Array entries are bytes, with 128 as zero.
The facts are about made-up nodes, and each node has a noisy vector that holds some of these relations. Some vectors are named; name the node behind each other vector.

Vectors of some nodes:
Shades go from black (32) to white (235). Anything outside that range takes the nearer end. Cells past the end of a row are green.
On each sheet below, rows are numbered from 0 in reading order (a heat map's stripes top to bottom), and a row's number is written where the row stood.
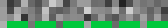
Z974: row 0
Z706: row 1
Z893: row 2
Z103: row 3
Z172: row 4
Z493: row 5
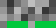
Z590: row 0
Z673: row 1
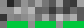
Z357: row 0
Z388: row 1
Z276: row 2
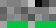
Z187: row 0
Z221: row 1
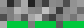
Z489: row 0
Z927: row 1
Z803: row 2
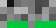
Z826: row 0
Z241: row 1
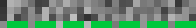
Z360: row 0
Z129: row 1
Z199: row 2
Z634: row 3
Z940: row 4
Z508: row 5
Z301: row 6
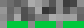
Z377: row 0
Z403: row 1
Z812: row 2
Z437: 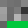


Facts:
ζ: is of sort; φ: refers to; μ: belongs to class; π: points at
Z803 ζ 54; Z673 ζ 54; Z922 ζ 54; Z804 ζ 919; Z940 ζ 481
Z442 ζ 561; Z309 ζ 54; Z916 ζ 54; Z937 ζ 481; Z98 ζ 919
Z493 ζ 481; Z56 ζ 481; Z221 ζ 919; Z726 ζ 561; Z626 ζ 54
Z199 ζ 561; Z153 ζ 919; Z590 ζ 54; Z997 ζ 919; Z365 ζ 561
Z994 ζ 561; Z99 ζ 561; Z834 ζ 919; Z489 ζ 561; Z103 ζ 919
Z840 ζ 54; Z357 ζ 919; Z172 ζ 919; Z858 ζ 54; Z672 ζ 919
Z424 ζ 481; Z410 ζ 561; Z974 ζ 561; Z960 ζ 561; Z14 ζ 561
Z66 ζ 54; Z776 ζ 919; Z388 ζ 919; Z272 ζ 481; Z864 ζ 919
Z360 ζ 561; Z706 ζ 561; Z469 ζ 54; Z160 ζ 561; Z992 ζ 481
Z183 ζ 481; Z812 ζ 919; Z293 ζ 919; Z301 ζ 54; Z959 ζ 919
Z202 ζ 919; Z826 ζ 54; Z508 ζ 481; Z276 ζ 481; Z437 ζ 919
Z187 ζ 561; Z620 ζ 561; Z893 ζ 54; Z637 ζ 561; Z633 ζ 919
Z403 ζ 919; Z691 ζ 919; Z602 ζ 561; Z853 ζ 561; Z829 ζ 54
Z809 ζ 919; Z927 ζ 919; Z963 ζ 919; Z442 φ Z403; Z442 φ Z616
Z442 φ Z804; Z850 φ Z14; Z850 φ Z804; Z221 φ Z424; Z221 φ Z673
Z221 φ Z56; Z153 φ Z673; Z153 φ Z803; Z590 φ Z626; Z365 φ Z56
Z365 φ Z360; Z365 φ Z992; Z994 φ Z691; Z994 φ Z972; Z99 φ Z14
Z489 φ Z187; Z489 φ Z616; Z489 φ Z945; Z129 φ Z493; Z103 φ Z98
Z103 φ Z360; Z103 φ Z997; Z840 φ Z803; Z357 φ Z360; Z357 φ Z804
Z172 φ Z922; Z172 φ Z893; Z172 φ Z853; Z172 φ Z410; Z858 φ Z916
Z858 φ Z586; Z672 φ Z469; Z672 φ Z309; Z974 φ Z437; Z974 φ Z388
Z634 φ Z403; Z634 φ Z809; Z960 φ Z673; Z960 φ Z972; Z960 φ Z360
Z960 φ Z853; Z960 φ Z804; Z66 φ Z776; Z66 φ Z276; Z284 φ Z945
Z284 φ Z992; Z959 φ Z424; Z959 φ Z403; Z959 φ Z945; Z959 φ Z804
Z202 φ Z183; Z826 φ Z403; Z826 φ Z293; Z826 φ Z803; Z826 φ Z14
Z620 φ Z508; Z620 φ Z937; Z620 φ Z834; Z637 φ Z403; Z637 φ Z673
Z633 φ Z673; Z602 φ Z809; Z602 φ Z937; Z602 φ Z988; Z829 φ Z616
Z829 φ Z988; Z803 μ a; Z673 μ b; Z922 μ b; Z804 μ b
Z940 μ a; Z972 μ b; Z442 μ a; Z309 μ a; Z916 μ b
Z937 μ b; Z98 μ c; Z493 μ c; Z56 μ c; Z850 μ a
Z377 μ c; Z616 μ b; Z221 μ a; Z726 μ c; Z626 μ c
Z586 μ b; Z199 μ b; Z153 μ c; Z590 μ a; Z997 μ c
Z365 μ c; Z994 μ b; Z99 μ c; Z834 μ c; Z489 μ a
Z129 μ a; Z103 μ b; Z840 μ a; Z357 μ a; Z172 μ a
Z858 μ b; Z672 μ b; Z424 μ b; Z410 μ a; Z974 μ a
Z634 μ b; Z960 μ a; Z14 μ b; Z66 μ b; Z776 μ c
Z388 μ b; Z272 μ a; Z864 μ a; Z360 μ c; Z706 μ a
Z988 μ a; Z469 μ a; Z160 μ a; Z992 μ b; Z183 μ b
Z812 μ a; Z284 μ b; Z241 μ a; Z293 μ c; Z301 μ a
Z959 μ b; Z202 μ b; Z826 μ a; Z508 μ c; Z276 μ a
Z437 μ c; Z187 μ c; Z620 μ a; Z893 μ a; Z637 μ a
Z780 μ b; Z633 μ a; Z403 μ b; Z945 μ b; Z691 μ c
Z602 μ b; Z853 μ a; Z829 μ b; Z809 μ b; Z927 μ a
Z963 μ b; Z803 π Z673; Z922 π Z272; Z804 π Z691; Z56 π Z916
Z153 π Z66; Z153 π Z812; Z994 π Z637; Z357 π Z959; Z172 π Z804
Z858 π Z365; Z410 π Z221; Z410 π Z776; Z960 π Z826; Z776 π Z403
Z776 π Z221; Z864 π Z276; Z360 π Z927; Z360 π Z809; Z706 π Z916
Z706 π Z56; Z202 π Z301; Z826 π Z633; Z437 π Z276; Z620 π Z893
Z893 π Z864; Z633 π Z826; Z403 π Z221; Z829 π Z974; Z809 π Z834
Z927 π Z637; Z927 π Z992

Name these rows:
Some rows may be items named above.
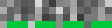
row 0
Z780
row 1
Z992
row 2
Z858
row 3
Z410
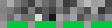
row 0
Z937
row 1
Z834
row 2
Z272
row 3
Z673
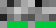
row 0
Z960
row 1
Z826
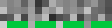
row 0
Z602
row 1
Z974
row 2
Z602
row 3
Z963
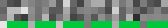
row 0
Z637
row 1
Z726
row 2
Z992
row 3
Z922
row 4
Z66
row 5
Z988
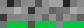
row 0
Z357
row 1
Z803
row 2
Z840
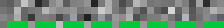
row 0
Z706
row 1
Z850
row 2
Z99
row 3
Z960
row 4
Z160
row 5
Z56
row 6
Z202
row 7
Z840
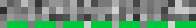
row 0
Z853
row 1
Z590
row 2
Z829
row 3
Z365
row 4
Z66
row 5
Z626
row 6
Z994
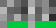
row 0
Z388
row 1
Z66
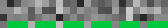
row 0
Z357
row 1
Z14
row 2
Z959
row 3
Z691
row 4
Z620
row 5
Z153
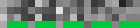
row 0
Z916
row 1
Z809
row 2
Z672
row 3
Z864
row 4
Z633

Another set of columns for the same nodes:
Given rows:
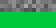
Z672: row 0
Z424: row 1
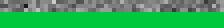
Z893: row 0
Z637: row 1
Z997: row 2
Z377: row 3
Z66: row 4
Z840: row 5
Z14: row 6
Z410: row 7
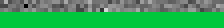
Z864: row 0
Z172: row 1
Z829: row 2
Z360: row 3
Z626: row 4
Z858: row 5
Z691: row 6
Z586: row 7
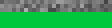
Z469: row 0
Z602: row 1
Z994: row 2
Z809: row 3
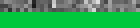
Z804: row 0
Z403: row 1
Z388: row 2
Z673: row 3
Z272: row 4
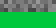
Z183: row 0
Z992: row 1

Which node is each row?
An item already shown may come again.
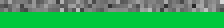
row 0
Z829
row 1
Z974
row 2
Z357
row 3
Z927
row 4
Z620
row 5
Z803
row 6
Z276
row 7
Z637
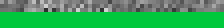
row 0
Z922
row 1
Z960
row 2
Z365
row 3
Z360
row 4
Z202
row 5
Z994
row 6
Z14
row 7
Z974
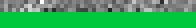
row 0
Z365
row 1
Z633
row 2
Z602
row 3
Z959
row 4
Z850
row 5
Z153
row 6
Z129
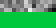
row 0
Z221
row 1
Z826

